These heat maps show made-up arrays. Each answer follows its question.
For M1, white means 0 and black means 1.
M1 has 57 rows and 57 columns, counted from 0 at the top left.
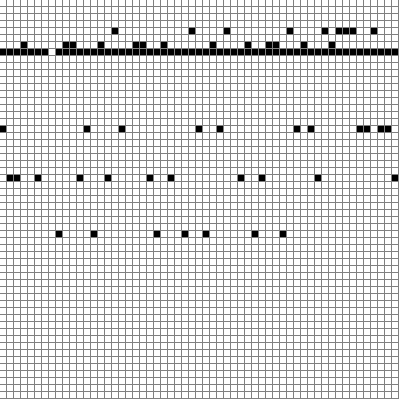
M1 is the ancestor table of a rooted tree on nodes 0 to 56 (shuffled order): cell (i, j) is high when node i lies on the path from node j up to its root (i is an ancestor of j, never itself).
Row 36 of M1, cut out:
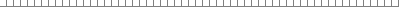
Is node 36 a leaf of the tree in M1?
yes
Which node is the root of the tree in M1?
7
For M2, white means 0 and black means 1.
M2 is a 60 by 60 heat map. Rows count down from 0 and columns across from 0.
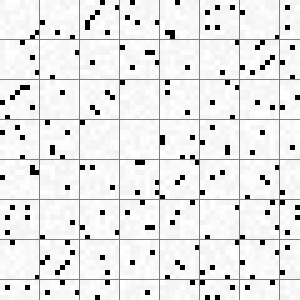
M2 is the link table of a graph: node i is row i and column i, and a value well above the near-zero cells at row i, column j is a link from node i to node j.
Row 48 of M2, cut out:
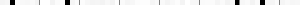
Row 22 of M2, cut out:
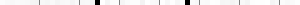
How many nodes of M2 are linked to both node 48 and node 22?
0
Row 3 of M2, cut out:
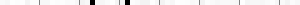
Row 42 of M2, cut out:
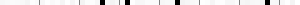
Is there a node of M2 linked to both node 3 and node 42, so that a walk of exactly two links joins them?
yes
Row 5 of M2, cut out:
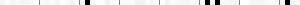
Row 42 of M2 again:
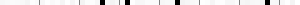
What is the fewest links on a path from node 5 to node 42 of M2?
6
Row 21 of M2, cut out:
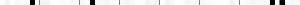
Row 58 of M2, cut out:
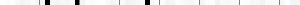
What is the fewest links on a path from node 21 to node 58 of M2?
6
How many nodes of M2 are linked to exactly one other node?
0
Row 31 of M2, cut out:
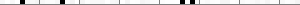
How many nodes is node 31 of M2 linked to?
4
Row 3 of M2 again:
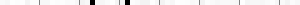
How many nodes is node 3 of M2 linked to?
2
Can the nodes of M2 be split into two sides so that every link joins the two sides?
no
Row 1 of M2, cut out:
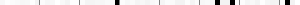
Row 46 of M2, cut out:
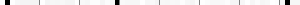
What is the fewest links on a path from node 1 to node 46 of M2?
1
